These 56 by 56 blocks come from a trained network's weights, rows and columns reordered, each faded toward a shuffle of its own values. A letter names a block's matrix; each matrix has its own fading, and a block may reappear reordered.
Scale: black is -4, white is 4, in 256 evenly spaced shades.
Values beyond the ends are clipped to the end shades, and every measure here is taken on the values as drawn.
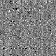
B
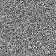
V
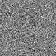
V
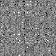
B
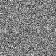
V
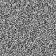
V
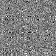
B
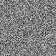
V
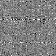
B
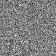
V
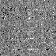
B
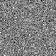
V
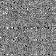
B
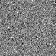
V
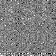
B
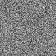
V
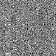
B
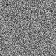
V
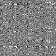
B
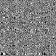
B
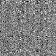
B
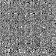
B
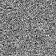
V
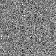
V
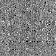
B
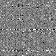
B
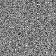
V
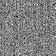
B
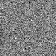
V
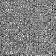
B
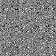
B
